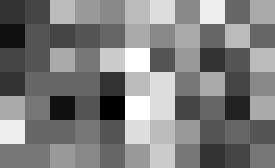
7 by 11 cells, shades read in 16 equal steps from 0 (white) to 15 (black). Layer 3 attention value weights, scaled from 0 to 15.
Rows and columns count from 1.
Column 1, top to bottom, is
12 14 11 12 5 1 8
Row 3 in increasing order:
0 3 4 5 6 8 10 10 10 11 12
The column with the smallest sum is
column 6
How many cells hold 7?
5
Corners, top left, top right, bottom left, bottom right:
12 5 8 8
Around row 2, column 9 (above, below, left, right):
1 12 5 4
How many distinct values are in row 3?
9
